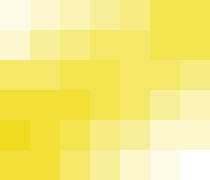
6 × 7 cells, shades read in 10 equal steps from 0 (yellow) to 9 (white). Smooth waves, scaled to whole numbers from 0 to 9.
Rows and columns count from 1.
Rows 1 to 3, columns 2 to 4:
7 6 5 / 5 4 3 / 3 2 2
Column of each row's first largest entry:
1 1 7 7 6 7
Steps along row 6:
same up up up up up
